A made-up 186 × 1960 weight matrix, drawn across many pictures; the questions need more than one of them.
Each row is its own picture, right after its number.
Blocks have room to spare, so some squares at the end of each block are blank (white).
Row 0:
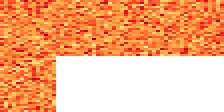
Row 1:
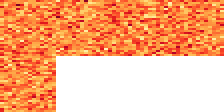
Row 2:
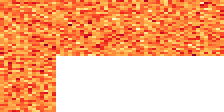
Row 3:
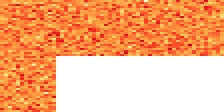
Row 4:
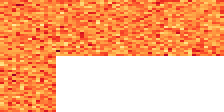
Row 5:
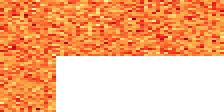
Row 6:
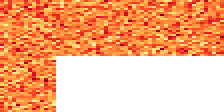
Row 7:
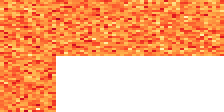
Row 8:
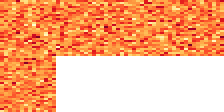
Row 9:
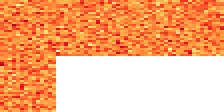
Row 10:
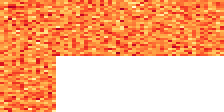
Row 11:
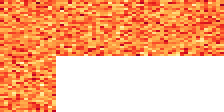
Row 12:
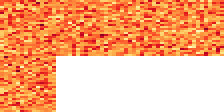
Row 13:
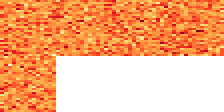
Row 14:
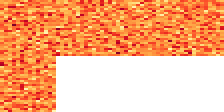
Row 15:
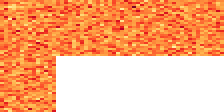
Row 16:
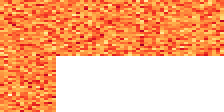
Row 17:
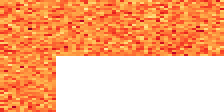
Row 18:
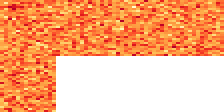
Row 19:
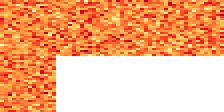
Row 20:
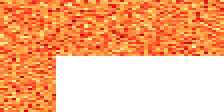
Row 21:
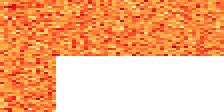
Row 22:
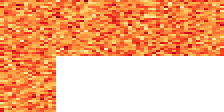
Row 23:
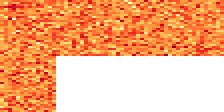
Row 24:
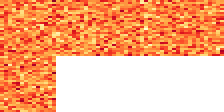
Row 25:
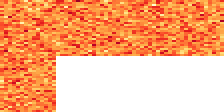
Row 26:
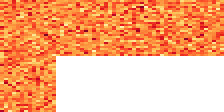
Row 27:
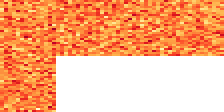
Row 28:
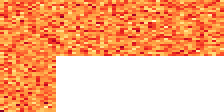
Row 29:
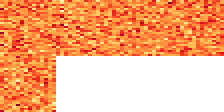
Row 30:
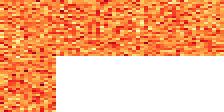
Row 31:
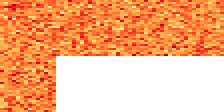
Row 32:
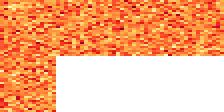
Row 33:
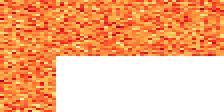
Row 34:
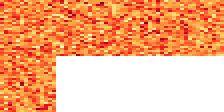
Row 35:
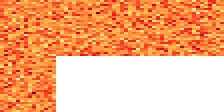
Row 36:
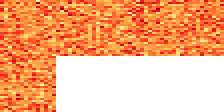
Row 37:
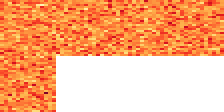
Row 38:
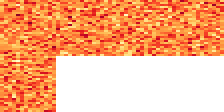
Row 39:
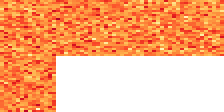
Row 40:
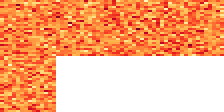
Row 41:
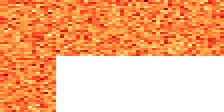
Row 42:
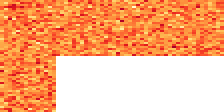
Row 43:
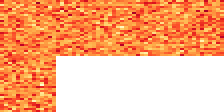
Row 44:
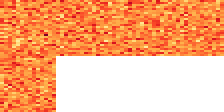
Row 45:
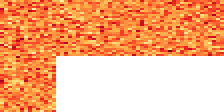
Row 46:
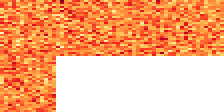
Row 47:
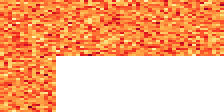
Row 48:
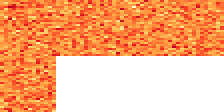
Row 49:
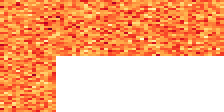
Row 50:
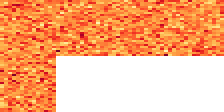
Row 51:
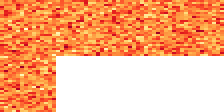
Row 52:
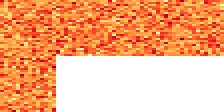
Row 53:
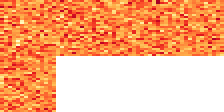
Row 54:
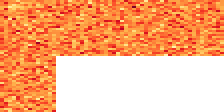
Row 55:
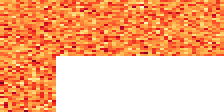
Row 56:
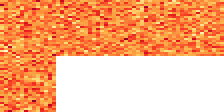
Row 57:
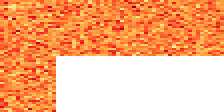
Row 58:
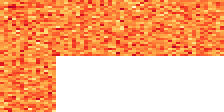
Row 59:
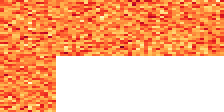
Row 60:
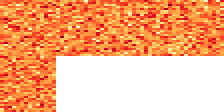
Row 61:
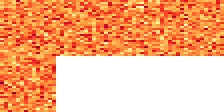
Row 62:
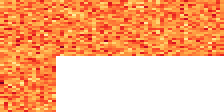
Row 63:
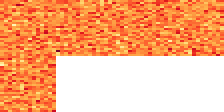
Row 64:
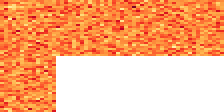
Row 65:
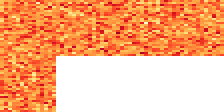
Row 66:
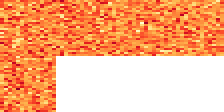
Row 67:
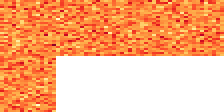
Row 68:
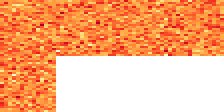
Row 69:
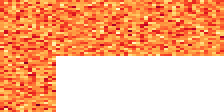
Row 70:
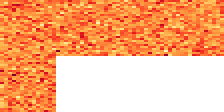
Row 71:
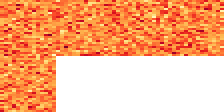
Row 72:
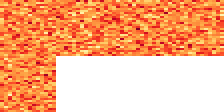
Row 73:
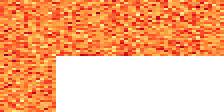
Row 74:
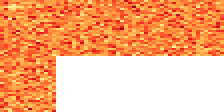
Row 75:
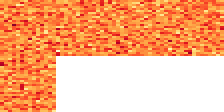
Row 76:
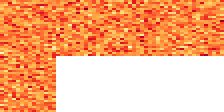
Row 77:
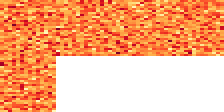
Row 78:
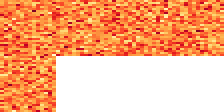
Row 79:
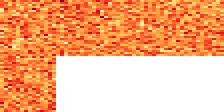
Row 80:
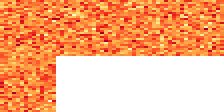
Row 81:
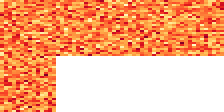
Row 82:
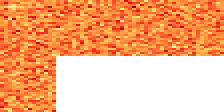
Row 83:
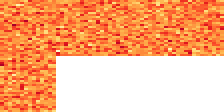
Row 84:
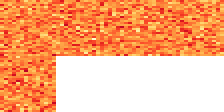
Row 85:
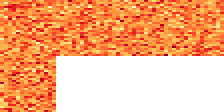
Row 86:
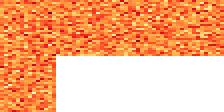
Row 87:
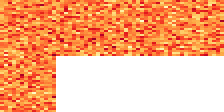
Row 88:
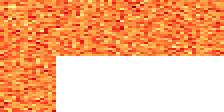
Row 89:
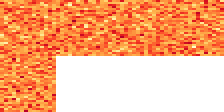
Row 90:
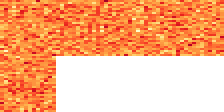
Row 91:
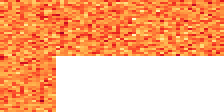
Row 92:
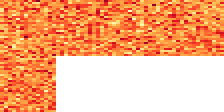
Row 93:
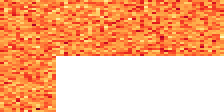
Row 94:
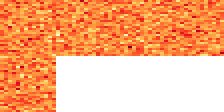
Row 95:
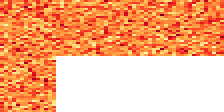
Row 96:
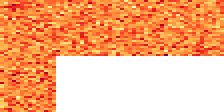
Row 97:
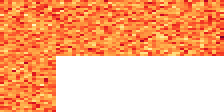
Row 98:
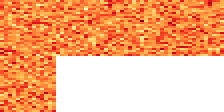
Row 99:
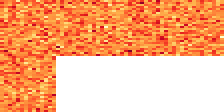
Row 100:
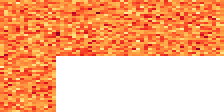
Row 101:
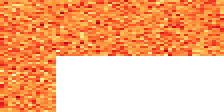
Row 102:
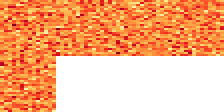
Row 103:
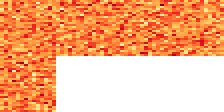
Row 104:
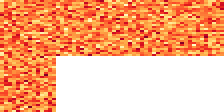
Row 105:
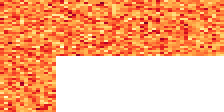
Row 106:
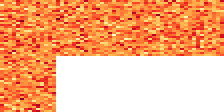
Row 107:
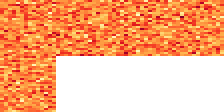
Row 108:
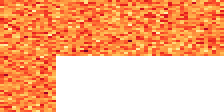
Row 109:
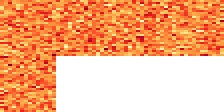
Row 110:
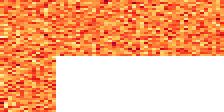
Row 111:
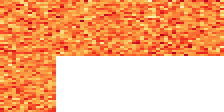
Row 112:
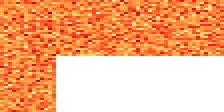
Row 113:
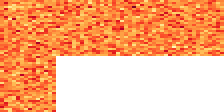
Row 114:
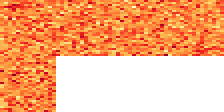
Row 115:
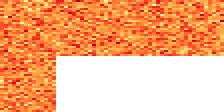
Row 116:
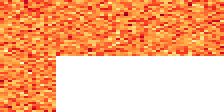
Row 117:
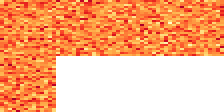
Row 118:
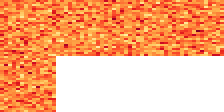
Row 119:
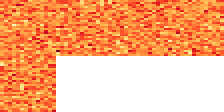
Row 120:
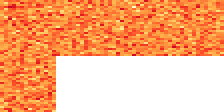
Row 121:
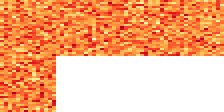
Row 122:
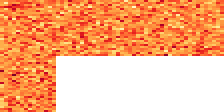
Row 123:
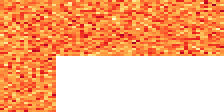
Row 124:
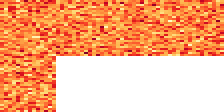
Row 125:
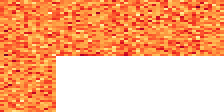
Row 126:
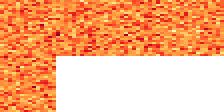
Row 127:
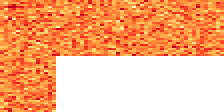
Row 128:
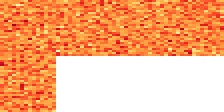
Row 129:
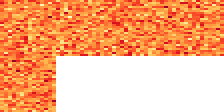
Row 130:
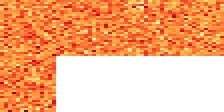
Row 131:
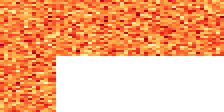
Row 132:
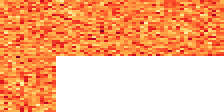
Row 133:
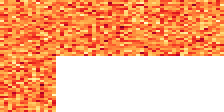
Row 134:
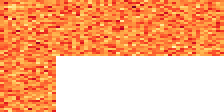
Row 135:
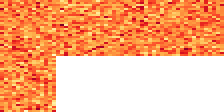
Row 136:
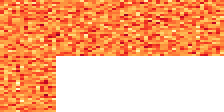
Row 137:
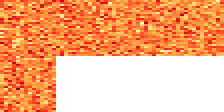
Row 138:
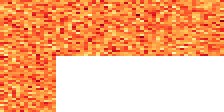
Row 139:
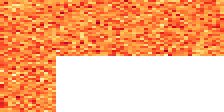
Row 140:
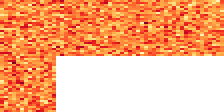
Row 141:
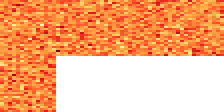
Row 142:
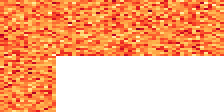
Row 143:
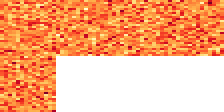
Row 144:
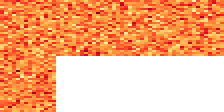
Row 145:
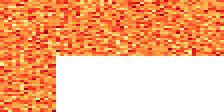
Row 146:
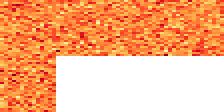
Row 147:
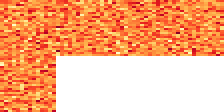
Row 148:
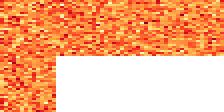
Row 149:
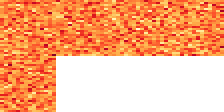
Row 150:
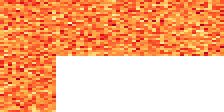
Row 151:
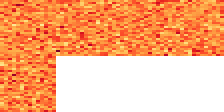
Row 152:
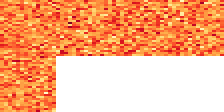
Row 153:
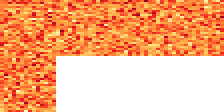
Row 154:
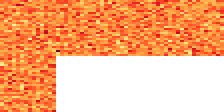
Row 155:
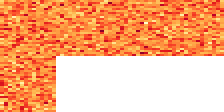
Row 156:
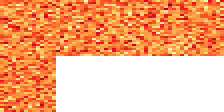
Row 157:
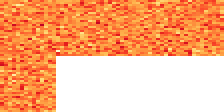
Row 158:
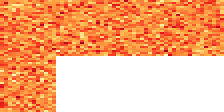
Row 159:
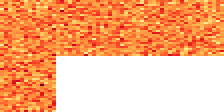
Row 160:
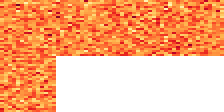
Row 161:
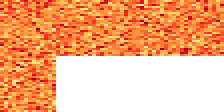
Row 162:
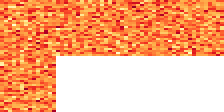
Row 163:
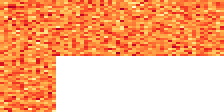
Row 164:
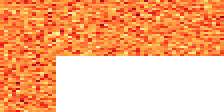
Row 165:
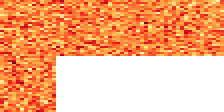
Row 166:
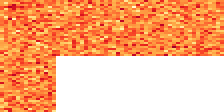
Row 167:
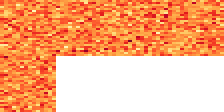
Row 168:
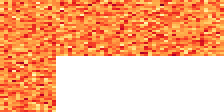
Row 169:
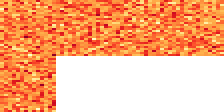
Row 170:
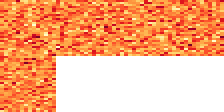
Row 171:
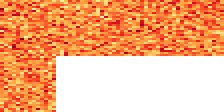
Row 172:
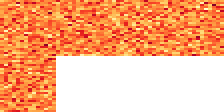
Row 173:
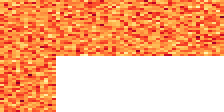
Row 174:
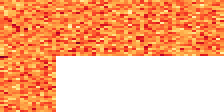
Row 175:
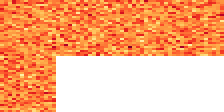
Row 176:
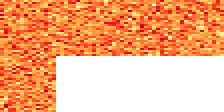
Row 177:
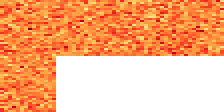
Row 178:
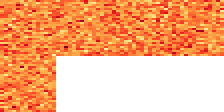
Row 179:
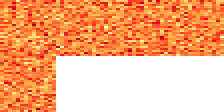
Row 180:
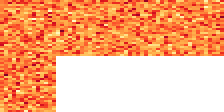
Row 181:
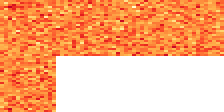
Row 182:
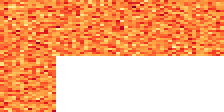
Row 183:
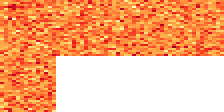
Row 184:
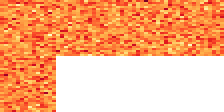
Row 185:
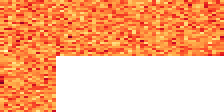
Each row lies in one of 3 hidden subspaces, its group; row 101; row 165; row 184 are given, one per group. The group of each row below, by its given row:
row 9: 101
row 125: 184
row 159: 165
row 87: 184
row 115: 165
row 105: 165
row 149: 184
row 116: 165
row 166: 101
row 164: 184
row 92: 165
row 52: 184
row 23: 101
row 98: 184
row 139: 101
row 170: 165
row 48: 101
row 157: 101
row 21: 101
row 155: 165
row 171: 165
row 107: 184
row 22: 184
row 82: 101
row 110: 165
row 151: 101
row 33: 165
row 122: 101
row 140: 165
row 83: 101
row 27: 165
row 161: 165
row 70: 101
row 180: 184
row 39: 165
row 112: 184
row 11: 165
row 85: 101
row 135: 165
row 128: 101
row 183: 101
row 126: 184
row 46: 165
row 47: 184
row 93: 165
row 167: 184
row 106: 165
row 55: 165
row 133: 165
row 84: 165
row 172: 184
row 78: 184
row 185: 165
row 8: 165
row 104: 184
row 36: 165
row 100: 184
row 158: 101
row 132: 165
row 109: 184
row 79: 165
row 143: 184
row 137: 165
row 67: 165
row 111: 184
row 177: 184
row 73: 184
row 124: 165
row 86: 184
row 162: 101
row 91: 165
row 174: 184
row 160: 184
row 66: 165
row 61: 165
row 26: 165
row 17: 184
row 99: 165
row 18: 101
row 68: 101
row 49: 184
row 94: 184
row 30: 165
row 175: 184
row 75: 101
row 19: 184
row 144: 184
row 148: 165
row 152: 184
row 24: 184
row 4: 101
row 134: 101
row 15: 101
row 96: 101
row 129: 184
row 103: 165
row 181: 101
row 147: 101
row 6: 165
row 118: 184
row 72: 184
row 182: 101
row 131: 184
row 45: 165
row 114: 101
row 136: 184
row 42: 101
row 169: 165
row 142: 184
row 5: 165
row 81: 184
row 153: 184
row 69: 165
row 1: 184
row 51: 184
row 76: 184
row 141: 101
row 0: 165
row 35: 184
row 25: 165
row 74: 101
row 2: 184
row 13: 184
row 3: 184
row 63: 101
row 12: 184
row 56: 165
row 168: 165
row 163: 101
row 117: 184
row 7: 165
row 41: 184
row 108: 184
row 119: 101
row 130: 165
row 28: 165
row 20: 184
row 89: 184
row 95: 165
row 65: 165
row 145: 101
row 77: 101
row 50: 101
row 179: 165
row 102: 101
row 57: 101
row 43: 165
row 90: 165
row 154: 101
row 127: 101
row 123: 184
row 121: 165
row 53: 165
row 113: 101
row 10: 101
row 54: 101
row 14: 101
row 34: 165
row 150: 184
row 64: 101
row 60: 184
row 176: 165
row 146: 101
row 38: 184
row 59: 184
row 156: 184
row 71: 184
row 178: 184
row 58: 101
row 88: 101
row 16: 184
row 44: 165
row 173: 184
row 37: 184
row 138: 184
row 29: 165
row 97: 165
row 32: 101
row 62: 165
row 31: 101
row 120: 101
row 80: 165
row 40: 184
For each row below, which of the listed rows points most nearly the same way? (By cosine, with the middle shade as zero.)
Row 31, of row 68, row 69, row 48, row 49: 48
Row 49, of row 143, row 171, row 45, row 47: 143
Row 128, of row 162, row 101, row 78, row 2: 101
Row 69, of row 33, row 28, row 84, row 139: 84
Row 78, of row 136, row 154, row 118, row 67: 118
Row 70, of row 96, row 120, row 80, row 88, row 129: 96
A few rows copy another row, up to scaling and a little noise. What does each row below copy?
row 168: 103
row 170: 8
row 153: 180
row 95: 6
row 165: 140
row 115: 25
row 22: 1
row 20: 89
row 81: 104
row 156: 60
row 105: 34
